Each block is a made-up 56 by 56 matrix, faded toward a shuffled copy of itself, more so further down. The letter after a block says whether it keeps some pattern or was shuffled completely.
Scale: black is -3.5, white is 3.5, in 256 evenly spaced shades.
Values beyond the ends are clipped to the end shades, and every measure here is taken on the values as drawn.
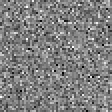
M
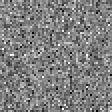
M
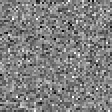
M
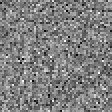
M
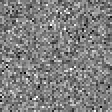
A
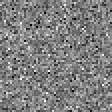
A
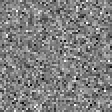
A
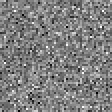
M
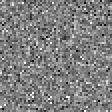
A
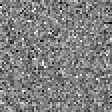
M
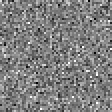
A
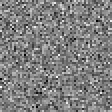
A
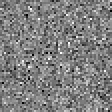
A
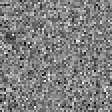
A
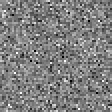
M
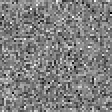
M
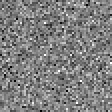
A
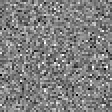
M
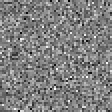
A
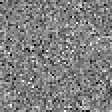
A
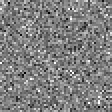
A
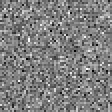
A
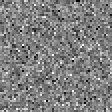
A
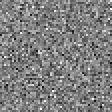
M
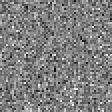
M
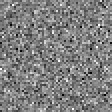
M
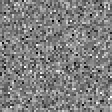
M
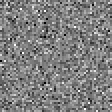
M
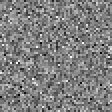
A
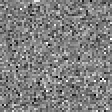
A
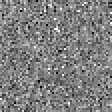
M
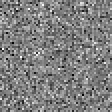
M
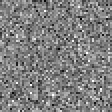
M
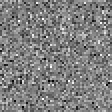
M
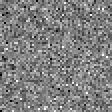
M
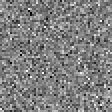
A
